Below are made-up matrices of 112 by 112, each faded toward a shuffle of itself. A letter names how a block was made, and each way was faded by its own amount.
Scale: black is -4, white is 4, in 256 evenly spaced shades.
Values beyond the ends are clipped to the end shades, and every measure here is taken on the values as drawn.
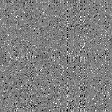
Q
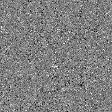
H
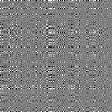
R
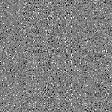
Q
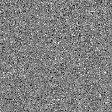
H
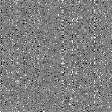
Q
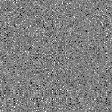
Q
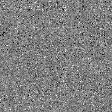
H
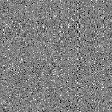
Q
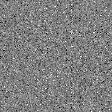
H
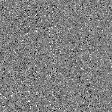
H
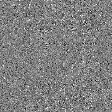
H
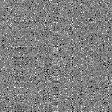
Q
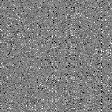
Q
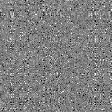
Q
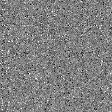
H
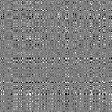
R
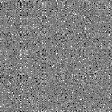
Q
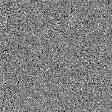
H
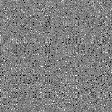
Q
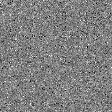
H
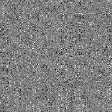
Q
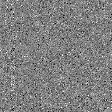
H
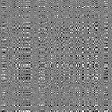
R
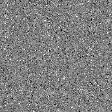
H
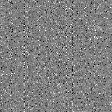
Q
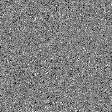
H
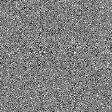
H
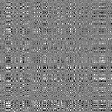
R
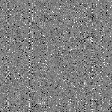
Q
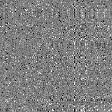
Q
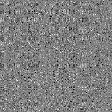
Q
